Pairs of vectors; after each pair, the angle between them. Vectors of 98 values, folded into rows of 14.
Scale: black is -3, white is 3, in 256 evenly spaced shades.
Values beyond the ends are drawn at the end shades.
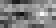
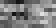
nearly parallel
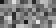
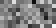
partly aligned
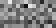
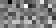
nearly opposite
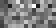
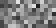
nearly parallel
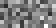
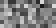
partly opposed
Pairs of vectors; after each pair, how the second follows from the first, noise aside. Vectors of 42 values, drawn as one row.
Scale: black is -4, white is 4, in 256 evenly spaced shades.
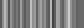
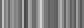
wrapped around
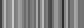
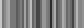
wrapped around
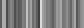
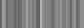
shrunk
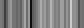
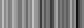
wrapped around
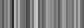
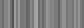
shrunk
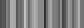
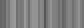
shrunk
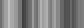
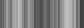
wrapped around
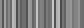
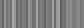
shrunk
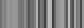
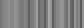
shrunk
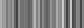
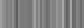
shrunk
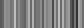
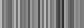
wrapped around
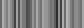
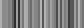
wrapped around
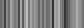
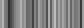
wrapped around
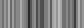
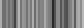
wrapped around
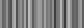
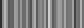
wrapped around
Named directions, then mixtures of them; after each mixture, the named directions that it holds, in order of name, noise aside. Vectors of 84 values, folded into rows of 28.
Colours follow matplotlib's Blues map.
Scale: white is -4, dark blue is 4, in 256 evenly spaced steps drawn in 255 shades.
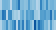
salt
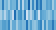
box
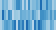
box, salt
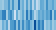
box, salt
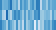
salt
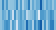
box, salt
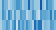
box, salt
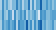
box, salt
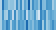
box, salt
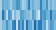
box, salt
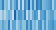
box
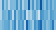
box, salt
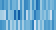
box, salt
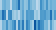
salt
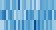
box, salt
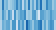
box, salt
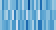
box, salt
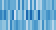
box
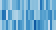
salt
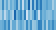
box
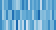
box, salt
